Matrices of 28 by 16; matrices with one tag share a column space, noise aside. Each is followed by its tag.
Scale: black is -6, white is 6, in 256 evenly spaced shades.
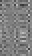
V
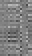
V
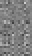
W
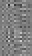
V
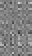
W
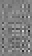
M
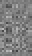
M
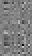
W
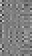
V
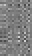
V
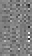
V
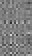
W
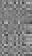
W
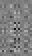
M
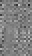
V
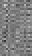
V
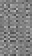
V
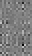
W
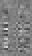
M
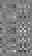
M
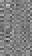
V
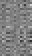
V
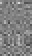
W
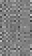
V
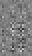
M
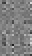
W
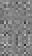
W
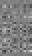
M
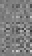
M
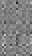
W
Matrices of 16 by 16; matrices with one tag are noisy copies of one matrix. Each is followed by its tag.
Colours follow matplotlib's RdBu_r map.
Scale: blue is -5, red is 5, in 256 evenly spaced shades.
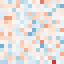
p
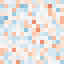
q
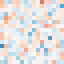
p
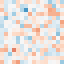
q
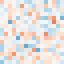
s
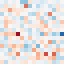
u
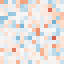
q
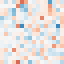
q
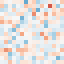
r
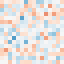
r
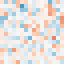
q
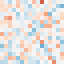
p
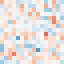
s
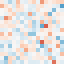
p
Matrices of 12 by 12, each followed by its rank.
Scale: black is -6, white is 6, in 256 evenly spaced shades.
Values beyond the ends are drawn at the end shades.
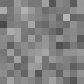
full rank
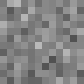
full rank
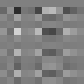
one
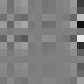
one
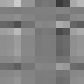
one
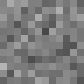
full rank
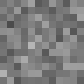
full rank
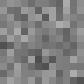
full rank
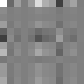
one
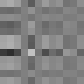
one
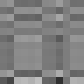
one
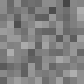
full rank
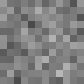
full rank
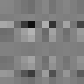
one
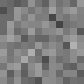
full rank
